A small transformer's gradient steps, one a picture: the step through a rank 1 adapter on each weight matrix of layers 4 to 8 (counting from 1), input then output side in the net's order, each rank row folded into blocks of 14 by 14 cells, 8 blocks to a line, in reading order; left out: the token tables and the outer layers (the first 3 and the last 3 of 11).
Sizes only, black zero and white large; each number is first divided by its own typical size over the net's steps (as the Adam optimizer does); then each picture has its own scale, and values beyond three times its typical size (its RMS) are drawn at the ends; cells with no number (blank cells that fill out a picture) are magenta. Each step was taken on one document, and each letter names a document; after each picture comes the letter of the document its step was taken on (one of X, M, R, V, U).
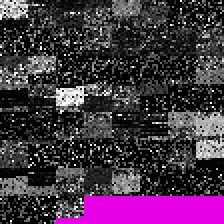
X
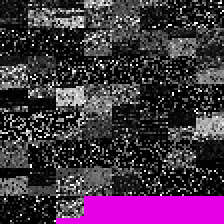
X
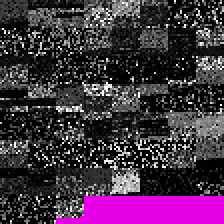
X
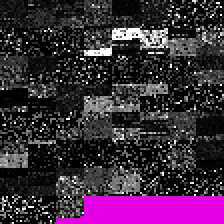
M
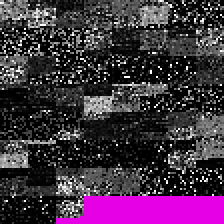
M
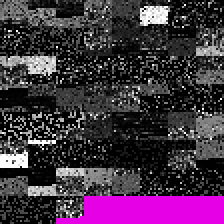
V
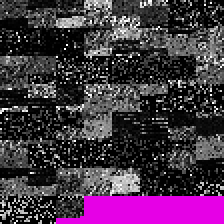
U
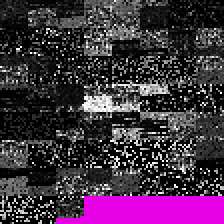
U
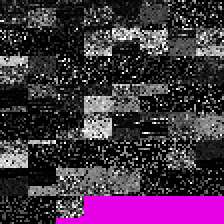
V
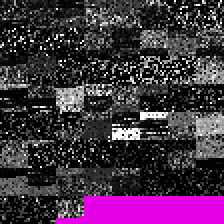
X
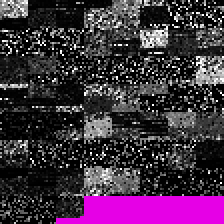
U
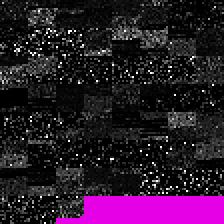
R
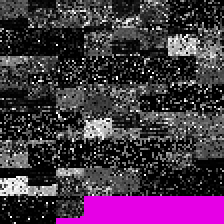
U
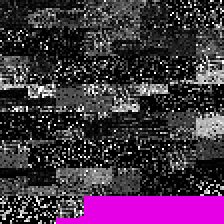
X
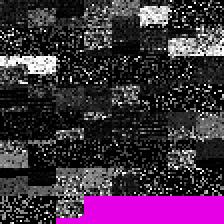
V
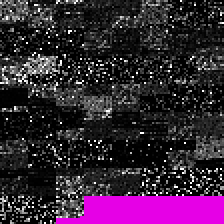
R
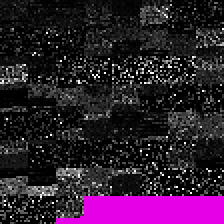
R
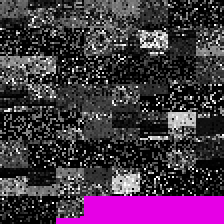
U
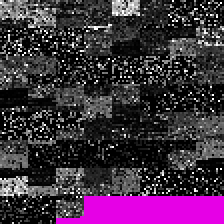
M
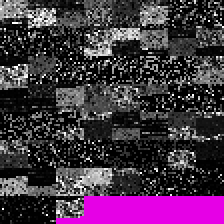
X
